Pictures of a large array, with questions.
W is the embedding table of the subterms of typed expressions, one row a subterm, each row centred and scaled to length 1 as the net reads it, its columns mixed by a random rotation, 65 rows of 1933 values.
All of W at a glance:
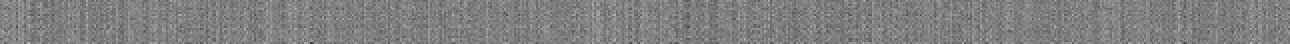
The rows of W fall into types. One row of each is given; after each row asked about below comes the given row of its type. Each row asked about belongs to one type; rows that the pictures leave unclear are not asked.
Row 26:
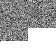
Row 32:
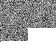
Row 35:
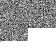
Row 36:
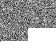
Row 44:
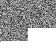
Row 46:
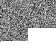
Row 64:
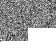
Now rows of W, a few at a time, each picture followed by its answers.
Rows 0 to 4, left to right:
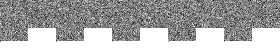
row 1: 36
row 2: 36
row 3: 46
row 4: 26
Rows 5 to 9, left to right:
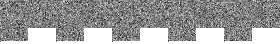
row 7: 64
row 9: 26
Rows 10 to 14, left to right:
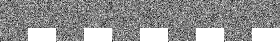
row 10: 35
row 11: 64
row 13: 32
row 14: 44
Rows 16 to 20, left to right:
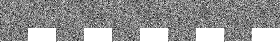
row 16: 46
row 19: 26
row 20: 44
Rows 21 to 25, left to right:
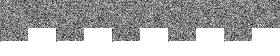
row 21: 26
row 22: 32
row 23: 32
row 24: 36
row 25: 64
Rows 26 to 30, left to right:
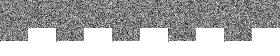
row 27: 36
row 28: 36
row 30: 44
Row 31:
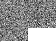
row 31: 26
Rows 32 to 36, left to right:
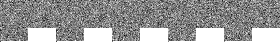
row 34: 64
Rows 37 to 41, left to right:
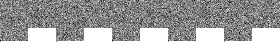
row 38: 64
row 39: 36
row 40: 26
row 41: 36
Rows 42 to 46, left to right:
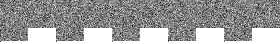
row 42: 32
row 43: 32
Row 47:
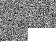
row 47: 35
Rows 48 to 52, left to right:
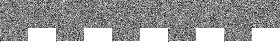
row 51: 32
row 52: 44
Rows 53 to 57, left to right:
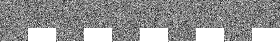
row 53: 26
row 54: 44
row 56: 46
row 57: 64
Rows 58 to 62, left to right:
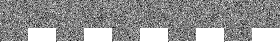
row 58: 36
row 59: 32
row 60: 26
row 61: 32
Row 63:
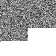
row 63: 44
